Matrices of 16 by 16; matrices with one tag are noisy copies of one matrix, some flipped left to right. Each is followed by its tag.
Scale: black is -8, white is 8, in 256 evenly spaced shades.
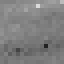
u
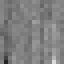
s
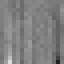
s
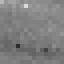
u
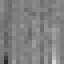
s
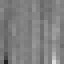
s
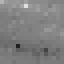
u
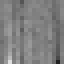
s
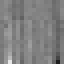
s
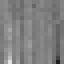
s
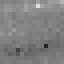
u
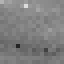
u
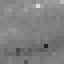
u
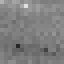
u
